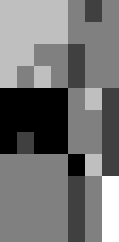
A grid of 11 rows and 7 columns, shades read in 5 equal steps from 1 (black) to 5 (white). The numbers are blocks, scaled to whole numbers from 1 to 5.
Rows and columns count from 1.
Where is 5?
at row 9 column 7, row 10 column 7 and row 11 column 7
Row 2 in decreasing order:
4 4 4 4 3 3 3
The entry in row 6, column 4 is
1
